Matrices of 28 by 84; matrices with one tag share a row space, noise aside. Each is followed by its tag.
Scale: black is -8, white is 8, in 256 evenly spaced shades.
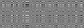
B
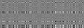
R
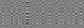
B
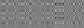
R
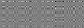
R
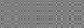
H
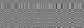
H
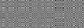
R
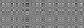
B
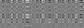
B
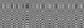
B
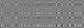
H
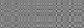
H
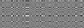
B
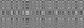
B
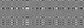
B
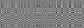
H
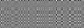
H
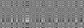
B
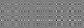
H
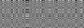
B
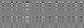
B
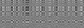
B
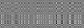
H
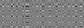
B
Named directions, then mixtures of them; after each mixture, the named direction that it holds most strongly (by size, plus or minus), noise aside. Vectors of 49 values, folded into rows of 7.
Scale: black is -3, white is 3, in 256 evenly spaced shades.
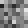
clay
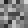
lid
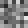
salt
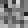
salt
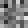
salt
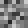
lid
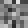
lid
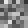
lid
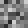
lid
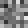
salt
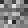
clay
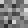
clay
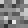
clay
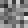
salt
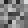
lid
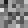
lid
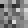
clay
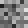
clay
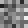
salt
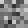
clay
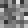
salt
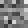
clay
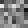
clay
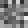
salt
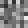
salt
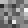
clay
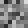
lid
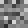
lid
